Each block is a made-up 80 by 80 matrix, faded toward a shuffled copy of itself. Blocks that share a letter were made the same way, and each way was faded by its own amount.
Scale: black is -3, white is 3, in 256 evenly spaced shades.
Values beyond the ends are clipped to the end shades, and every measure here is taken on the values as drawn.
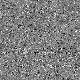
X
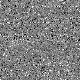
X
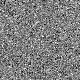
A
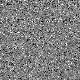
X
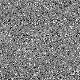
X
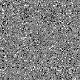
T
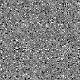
T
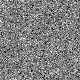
A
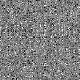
T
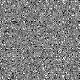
T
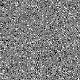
T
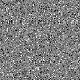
T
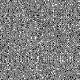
T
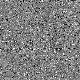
X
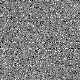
X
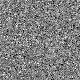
A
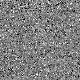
X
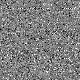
X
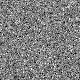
A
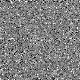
X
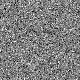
A
